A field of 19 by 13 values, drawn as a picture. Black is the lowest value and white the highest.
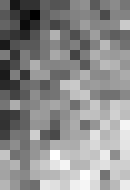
Histogram: bell-shaped. Slope: up to the bottom right. Stripes: none. Mirror symmetry: none. Ninth with the lowest average: top left.
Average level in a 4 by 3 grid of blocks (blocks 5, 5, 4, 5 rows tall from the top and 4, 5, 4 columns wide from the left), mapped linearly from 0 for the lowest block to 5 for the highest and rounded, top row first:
0 2 2
1 3 3
2 3 5
3 5 5
